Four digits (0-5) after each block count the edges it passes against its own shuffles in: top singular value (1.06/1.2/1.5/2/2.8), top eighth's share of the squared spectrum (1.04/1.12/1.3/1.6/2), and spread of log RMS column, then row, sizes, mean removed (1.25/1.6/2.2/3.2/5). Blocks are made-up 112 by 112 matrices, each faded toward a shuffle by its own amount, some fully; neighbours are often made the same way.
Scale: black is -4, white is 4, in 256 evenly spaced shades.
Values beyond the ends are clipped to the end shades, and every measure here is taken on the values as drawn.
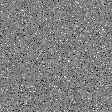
2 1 0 0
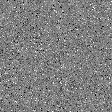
2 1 0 0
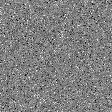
1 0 0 0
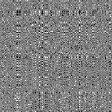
5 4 3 3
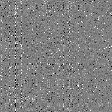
4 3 2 1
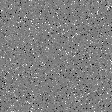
1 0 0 0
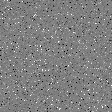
0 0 0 0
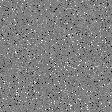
0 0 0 0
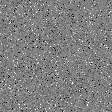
0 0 0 0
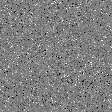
0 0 0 0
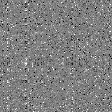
4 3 2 1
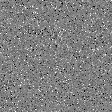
2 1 0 0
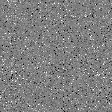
3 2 1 0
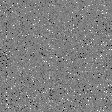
3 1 0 0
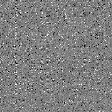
4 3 2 2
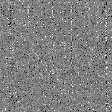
4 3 2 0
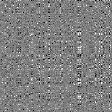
5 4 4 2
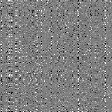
5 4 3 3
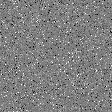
1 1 0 0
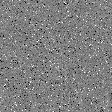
2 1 0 0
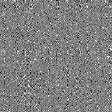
4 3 3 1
